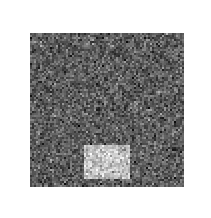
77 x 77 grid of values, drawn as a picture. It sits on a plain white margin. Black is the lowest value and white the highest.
Ninth with the highest average: bottom middle. Odd patch: higher, in the bottom middle. Histogram: skewed, a long tail of high values.
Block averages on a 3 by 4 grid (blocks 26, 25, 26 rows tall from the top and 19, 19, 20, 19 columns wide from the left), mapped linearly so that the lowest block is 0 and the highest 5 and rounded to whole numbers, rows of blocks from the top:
0 0 0 0
0 0 0 0
0 5 5 0
